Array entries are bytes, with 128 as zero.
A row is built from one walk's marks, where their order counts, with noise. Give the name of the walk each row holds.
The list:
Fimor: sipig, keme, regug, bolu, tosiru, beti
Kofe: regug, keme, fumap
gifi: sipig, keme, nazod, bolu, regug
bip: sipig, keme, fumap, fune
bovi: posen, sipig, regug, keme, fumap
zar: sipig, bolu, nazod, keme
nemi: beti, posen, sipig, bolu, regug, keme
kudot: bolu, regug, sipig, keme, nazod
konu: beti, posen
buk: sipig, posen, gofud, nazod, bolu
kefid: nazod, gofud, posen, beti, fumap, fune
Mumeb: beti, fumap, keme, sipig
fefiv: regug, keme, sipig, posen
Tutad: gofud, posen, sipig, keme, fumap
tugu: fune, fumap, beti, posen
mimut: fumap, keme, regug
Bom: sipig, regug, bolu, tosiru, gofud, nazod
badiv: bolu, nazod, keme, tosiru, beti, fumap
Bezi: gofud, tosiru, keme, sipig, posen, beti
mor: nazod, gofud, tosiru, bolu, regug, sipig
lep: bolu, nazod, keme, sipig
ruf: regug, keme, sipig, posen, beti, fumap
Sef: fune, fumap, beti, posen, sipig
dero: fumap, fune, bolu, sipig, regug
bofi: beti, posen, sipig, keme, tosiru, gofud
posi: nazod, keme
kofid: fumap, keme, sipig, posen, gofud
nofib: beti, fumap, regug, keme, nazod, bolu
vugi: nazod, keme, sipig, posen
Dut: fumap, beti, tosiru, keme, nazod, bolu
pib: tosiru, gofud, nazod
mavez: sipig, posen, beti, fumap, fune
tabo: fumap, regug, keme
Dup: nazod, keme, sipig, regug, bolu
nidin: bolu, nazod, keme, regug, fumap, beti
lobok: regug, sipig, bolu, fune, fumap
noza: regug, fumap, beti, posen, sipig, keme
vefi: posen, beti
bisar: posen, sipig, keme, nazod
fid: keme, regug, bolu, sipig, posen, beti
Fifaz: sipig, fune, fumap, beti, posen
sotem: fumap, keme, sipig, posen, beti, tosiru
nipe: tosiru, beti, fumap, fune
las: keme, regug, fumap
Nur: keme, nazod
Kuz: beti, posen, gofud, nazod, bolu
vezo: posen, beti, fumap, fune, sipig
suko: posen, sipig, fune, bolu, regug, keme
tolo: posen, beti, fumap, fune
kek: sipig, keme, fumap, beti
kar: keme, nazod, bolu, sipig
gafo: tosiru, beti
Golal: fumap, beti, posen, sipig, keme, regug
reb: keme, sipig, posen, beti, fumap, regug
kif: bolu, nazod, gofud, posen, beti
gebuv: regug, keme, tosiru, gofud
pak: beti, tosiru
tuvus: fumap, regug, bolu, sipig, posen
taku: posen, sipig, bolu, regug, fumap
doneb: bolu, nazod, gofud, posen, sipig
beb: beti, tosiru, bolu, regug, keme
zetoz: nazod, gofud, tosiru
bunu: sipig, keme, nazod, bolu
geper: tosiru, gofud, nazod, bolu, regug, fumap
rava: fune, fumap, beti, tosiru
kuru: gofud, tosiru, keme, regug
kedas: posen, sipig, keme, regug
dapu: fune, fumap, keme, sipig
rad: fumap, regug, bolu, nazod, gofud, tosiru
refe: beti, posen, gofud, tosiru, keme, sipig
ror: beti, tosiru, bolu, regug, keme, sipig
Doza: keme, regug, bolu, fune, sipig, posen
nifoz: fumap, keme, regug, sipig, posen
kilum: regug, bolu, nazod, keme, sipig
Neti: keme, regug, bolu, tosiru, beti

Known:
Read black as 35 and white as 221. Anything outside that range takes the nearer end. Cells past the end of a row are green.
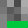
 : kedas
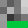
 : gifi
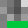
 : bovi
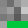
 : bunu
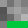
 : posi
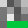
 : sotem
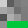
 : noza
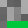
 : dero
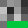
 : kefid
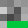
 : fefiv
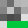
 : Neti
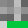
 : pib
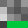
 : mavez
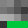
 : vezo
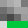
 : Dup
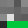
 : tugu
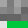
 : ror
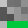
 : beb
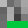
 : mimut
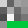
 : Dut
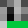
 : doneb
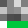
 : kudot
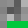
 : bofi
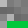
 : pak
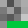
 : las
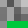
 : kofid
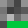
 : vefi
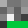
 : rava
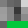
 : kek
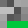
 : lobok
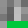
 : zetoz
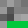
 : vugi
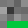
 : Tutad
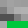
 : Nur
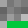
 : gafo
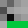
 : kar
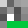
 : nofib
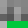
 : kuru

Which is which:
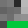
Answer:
suko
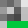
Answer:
Fimor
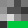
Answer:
tolo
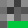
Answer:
konu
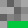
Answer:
tuvus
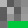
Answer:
tabo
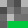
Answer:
Golal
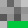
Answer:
Kofe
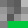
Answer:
taku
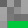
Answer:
buk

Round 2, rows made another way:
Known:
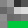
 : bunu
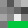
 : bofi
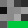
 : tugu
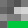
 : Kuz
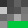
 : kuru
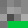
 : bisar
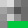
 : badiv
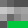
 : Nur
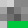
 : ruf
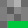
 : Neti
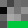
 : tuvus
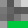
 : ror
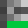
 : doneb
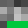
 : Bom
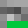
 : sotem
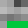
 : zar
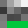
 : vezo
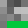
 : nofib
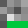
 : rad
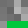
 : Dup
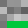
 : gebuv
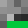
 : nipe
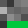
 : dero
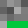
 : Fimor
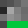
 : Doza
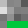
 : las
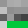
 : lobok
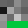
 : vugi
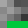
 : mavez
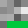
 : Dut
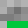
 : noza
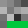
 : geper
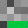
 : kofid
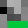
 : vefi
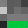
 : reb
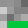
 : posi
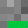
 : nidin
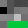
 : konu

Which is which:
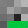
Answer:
kar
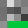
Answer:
rava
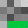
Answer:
Mumeb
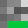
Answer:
lep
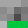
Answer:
bovi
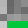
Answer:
beb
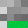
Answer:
Kofe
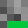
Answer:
fid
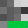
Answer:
mor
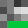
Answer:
buk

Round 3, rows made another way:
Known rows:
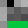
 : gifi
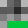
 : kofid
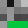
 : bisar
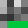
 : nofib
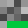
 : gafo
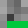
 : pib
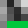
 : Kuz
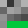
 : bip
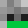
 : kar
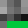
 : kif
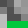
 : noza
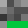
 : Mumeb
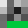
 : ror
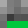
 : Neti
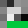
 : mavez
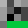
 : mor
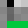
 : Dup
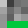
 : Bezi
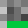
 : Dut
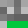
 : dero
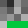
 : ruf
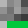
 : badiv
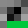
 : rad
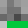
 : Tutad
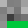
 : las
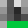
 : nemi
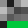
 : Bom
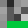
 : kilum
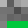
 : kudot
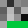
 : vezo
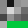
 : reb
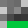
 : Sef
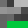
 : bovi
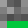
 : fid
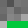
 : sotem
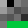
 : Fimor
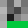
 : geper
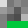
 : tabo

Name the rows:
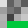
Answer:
kuru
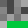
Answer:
fefiv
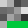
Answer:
nipe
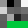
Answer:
buk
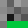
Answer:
zetoz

